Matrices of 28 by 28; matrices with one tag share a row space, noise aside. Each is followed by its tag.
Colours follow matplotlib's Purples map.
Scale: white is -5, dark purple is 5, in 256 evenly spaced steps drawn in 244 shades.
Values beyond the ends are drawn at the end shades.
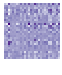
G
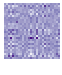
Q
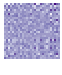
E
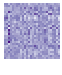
G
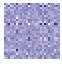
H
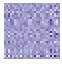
E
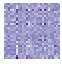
H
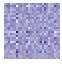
H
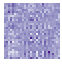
Q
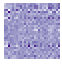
G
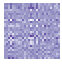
Q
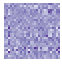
G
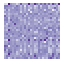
G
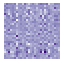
H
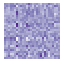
H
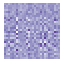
H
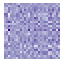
G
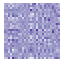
Q
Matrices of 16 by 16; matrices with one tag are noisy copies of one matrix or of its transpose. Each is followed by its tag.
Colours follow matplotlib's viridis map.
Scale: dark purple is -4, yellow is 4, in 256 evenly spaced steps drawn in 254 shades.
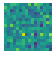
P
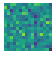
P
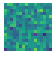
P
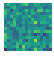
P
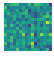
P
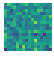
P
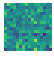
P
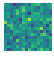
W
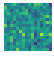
P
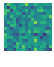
P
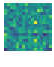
P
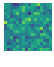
W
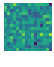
P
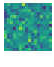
W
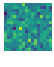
W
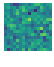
W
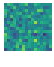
P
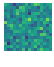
W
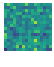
P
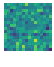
P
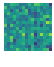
P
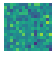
P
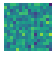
P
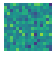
P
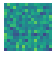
P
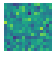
W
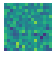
P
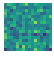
P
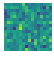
W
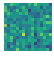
P
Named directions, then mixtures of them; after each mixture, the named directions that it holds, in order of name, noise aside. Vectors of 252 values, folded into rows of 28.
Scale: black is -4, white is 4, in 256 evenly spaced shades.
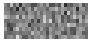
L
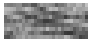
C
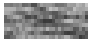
C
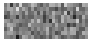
L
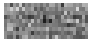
C, L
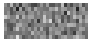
L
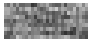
C, L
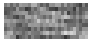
C, L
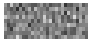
L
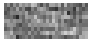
C, L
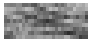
C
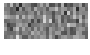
L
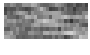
C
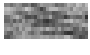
C
